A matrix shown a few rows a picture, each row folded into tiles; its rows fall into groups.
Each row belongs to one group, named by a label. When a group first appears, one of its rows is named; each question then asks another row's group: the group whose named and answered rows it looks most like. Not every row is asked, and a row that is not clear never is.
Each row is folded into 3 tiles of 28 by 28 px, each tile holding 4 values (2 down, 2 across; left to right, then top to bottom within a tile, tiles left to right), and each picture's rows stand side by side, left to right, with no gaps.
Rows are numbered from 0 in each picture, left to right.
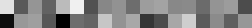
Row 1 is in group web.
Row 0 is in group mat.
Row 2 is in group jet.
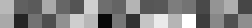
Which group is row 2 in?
jet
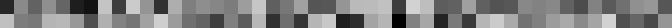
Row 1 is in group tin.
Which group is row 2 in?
mat
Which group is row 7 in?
jet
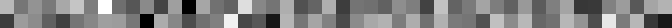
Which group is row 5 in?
tin
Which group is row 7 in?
web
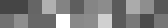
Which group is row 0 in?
tin
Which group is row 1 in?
jet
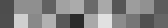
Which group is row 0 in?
web
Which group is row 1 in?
jet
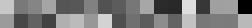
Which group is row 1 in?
jet
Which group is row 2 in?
tin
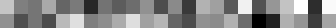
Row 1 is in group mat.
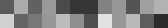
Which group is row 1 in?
web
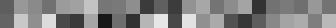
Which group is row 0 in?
web
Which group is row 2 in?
web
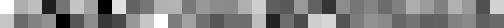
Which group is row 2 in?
mat
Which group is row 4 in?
mat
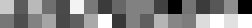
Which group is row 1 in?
jet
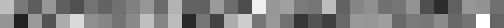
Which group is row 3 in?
mat
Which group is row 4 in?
web
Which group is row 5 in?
tin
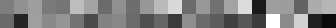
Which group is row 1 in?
mat
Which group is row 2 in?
mat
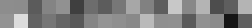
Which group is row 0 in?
jet
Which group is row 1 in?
tin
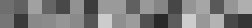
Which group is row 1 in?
web
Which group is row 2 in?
web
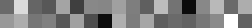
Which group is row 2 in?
tin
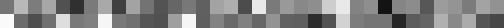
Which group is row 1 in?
jet
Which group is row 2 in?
jet
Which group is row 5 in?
web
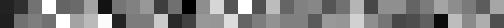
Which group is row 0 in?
tin
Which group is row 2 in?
tin
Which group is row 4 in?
jet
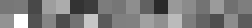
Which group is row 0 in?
jet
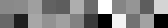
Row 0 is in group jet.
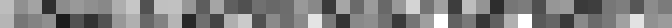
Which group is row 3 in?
tin
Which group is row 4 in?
mat
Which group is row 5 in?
jet
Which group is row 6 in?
jet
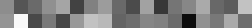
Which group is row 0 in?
jet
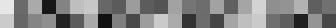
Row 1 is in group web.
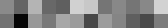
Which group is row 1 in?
mat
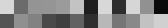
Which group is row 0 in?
mat
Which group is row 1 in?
tin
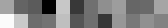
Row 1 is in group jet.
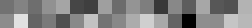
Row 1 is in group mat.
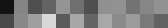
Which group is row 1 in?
web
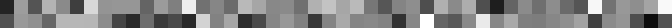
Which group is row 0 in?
tin
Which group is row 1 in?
mat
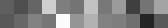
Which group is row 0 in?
tin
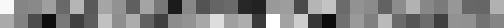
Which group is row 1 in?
web
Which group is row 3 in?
web
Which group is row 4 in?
web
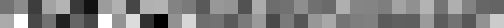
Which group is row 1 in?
web
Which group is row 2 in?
jet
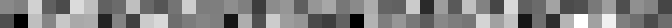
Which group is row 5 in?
tin
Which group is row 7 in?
jet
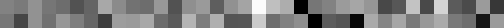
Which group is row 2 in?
web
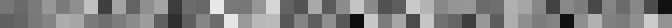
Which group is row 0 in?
tin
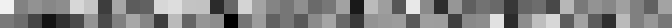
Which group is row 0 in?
mat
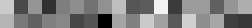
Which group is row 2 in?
web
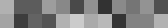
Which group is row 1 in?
jet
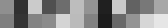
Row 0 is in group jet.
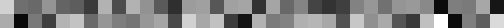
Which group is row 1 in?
tin
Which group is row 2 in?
web
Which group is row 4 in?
web
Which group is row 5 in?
jet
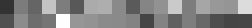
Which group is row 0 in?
tin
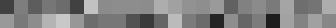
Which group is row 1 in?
mat
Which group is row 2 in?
mat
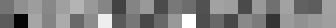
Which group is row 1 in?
jet
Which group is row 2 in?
jet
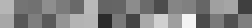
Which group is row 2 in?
jet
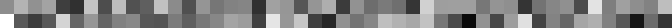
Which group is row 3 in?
web
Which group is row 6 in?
jet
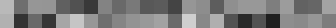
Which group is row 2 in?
web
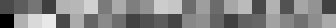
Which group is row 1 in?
mat
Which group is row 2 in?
mat
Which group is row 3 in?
tin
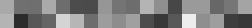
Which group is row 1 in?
web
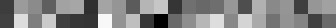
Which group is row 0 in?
web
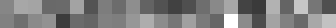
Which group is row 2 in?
tin
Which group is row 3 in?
tin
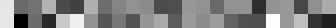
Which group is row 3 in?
web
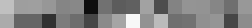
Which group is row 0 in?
mat
